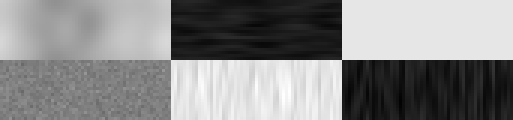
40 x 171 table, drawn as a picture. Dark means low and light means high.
The table splits into 2 rows of 3 panels. Panel 1,1: high, smooth. Panel 1,2: very low, streaked across, faint in contrast. Panel 1,3: very high, flat. Panel 2,1: middling, fine-grained, faint in contrast. Panel 2,2: very high, streaked downward, faint in contrast. Panel 2,3: very low, streaked downward, faint in contrast.
